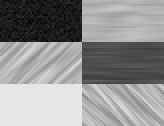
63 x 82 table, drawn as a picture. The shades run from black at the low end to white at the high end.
The table splits into 3 rows of 2 panels. Panel 1,1: very low, fine-grained, faint in contrast. Panel 1,2: high, streaked across, faint in contrast. Panel 2,1: high, slanting up to the right. Panel 2,2: low, streaked across, faint in contrast. Panel 3,1: very high, flat. Panel 3,2: high, slanting down to the right.
